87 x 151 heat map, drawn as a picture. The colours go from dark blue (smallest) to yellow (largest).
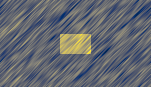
Ninth with the highest average: centre. Odd patch: higher, in the centre. Slope: none. Grain: diagonal, up to the right.
